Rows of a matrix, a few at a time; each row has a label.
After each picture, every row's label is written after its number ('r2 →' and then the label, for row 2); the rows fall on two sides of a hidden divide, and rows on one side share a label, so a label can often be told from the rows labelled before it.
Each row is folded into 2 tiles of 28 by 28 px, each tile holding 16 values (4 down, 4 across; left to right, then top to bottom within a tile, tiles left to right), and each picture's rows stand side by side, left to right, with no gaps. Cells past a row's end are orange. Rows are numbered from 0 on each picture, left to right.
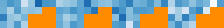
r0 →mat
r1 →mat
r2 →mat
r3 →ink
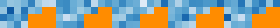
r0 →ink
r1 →mat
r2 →mat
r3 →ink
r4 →mat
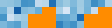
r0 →mat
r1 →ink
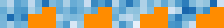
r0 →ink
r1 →mat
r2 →mat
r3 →ink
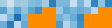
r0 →mat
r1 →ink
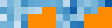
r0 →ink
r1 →mat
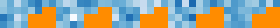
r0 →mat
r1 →mat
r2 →ink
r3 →ink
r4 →mat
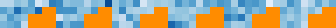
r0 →mat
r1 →mat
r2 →ink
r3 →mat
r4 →ink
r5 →mat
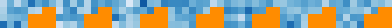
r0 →ink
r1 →ink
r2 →mat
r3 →ink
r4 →mat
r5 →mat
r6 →ink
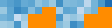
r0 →mat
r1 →mat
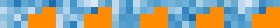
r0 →mat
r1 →mat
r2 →ink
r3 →ink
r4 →mat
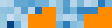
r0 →mat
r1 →mat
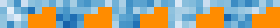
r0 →mat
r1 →ink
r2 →ink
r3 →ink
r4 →ink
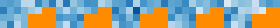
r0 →mat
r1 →ink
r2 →mat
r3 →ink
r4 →ink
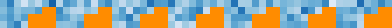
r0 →mat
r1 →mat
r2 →ink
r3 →ink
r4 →ink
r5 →ink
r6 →mat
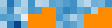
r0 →mat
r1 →mat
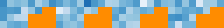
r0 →mat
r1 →ink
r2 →mat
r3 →ink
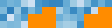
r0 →mat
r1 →ink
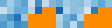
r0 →ink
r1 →mat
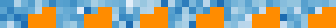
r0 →ink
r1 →ink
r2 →ink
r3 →mat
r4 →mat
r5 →ink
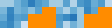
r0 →ink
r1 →ink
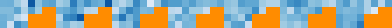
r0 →mat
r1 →ink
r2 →ink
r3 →ink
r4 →ink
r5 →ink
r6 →ink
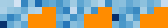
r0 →ink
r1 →mat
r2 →ink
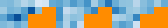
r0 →ink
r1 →mat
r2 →mat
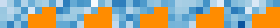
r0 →mat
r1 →mat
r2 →ink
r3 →ink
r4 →mat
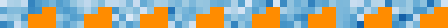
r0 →mat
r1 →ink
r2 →mat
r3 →mat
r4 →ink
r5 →ink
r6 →mat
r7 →ink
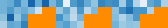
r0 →ink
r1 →mat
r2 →ink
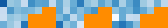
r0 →ink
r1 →mat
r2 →mat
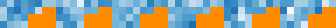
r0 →ink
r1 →mat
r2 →mat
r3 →ink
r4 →mat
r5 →mat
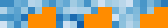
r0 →ink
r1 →ink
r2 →mat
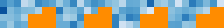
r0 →mat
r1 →mat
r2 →ink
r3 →ink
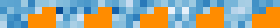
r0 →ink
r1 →mat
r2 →ink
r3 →ink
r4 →mat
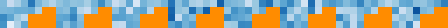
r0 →ink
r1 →ink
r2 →ink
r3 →mat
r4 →ink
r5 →mat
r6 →ink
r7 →mat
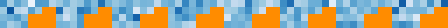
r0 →ink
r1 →mat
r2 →ink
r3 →ink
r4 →ink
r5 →ink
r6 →mat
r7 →mat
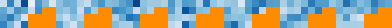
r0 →ink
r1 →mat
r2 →ink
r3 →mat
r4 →mat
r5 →ink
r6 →mat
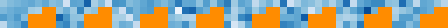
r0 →ink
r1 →ink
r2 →mat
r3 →mat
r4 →ink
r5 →ink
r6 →mat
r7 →ink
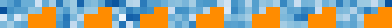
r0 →mat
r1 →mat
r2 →ink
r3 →ink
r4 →ink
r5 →ink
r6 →mat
